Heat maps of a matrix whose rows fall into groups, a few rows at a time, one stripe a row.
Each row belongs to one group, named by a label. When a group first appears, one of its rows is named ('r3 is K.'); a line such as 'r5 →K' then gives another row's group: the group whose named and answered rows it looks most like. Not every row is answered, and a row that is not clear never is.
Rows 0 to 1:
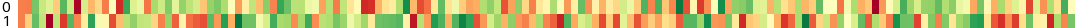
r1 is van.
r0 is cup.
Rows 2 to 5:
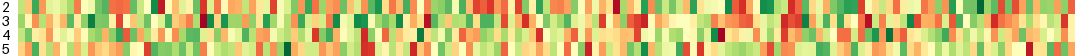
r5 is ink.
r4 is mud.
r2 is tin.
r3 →van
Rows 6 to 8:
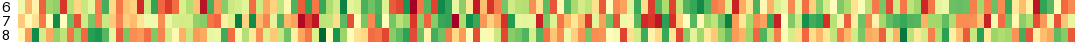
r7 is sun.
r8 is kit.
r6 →tin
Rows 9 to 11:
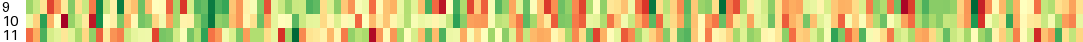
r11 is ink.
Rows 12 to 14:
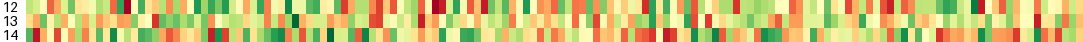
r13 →ink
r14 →van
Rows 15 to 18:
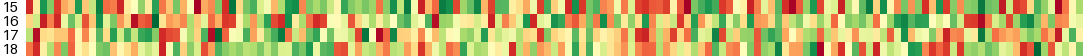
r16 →sun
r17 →van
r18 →van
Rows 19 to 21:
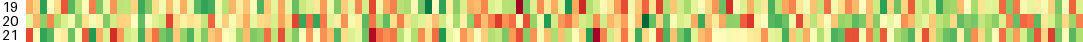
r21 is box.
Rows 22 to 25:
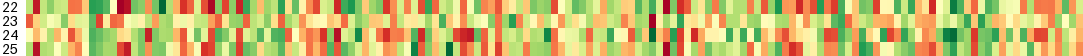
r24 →kit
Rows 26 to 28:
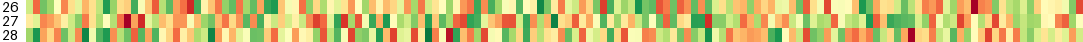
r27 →sun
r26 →kit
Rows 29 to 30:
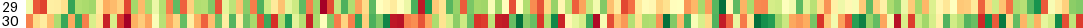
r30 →tin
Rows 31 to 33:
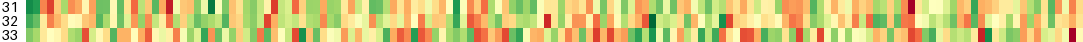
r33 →tin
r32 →mud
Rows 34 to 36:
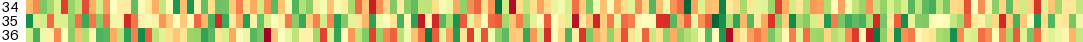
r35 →sun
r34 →cup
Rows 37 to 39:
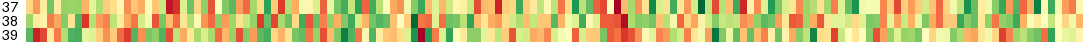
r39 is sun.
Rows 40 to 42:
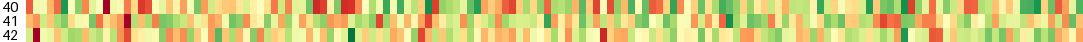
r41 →ink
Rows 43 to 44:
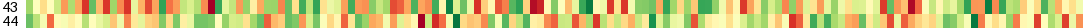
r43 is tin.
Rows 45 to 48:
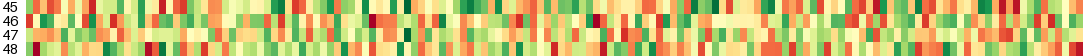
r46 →box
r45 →van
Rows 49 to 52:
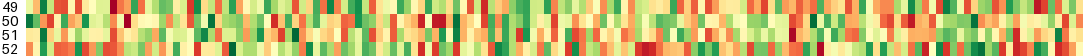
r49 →kit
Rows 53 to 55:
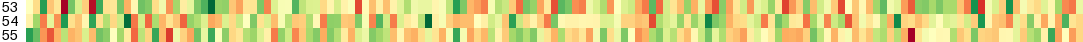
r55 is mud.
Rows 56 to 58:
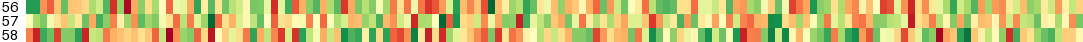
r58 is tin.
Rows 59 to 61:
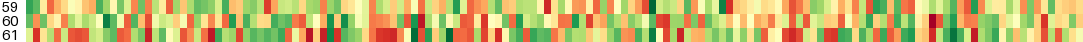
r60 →kit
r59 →mud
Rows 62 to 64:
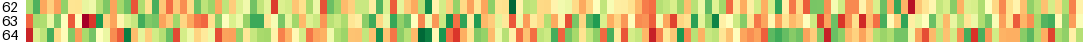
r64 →box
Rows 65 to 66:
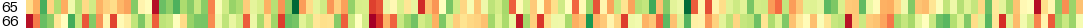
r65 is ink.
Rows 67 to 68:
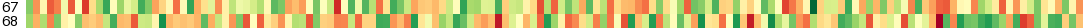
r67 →van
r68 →tin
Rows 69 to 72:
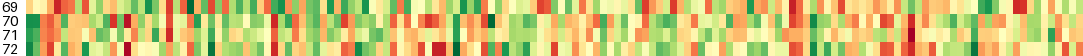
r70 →mud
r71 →mud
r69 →van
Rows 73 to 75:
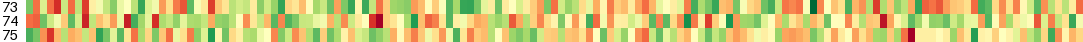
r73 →van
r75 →mud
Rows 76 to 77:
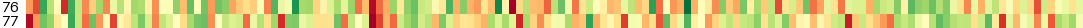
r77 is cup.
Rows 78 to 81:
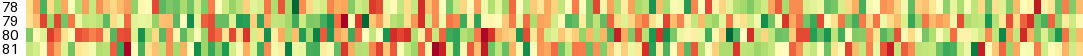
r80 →tin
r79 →van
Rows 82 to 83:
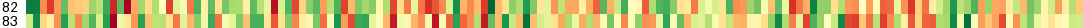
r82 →mud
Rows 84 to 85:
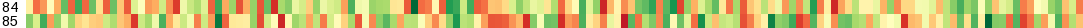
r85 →tin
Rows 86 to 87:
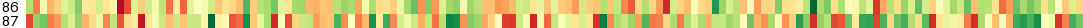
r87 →sun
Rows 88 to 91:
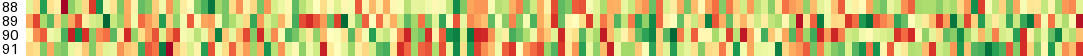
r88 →cup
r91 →tin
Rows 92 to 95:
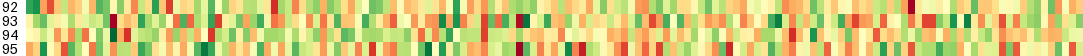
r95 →cup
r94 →van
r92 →mud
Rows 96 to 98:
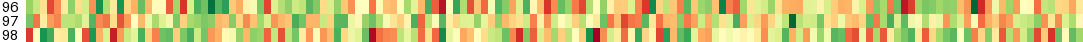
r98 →box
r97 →sun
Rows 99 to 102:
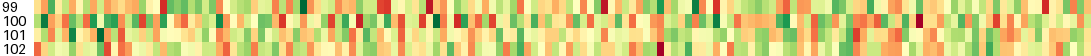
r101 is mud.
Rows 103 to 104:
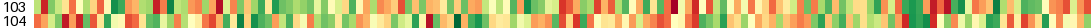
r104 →van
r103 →kit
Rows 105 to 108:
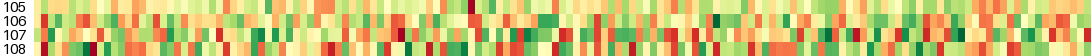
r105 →sun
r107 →kit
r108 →sun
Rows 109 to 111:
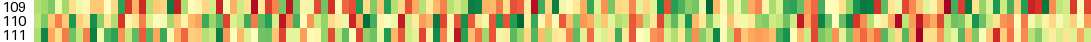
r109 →tin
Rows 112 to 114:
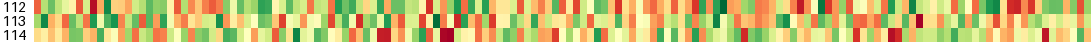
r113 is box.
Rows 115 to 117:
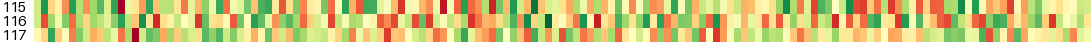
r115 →box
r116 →kit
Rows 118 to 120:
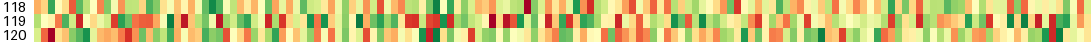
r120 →sun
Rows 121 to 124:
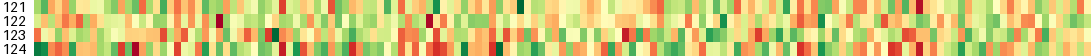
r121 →mud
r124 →mud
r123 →tin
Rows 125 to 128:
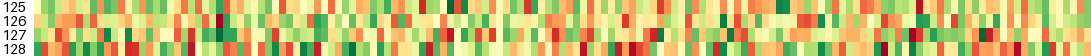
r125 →box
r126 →van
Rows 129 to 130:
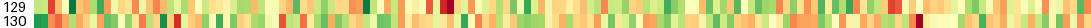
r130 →mud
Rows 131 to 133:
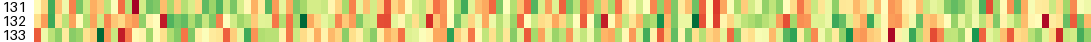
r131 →cup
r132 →ink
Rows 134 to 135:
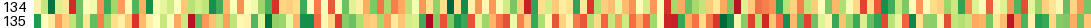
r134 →box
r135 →sun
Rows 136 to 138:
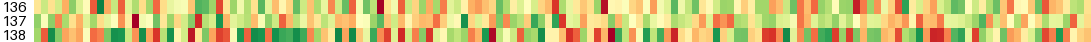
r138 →kit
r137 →ink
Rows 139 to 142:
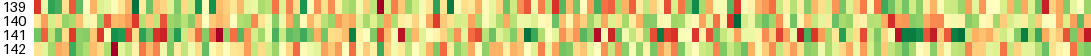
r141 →kit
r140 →ink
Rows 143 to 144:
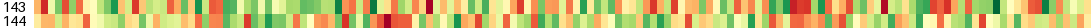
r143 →van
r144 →kit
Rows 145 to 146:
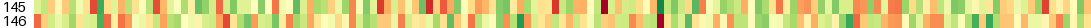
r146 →ink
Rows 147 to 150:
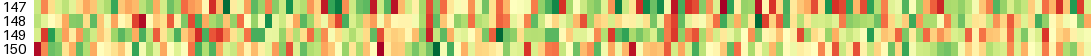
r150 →cup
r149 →kit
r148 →sun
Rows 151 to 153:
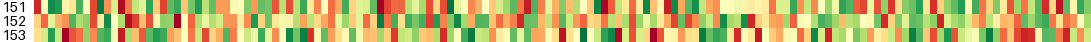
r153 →van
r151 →box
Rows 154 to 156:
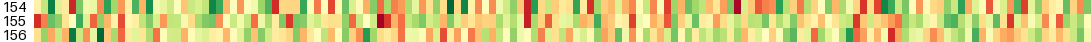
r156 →box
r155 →cup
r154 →box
